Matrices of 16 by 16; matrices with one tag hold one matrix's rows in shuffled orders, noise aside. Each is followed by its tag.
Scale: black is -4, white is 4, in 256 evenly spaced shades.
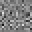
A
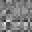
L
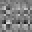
L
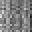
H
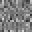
A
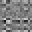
L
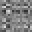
L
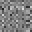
A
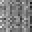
H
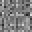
A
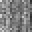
H
